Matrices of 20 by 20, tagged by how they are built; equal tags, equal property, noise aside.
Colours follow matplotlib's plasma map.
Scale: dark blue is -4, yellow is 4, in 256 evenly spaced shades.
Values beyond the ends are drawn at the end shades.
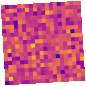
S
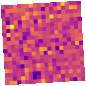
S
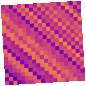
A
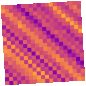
A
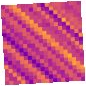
A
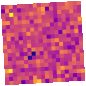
S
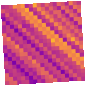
A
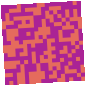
S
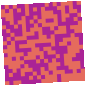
S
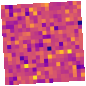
S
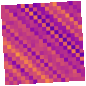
A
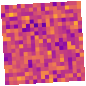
S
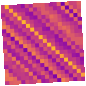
A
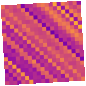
A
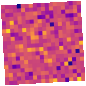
S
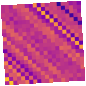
A
